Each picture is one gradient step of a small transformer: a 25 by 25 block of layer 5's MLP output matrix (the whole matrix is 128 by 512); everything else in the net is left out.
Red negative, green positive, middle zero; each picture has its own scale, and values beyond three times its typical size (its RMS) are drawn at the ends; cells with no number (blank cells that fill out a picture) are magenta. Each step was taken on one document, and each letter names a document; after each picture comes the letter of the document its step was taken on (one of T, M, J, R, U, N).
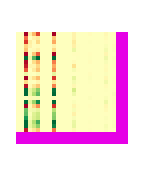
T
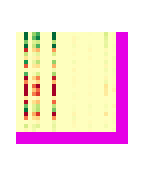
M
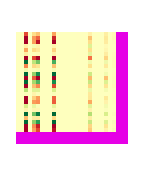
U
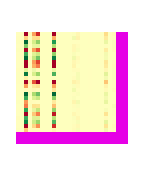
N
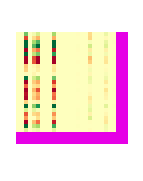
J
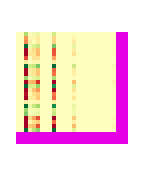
T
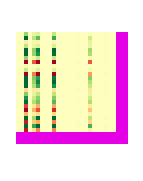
U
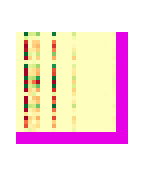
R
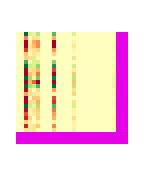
R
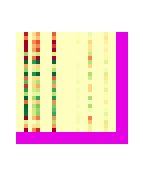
U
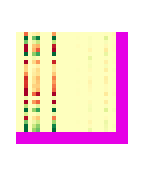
M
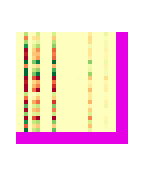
J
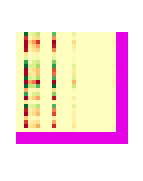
R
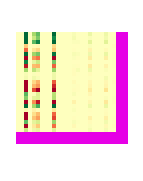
M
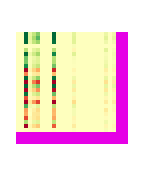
N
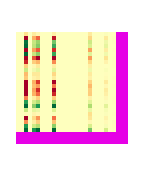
J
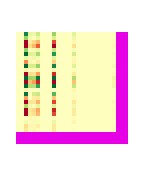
R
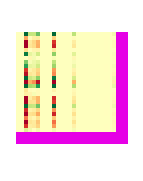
R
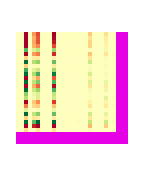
U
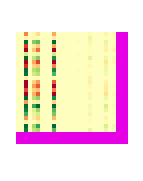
M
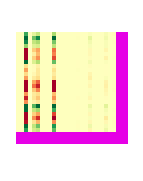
M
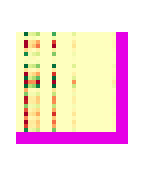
R
